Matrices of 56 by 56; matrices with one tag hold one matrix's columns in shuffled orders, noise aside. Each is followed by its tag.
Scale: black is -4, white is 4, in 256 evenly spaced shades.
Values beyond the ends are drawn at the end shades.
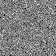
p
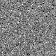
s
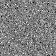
s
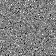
p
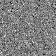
s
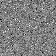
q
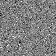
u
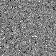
u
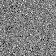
p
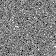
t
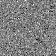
p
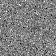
p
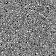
s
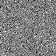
u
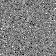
t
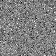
q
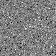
t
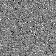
q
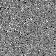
q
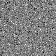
q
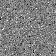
t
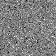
u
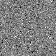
u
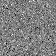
p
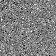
q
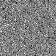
q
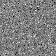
s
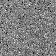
s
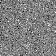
q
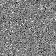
q
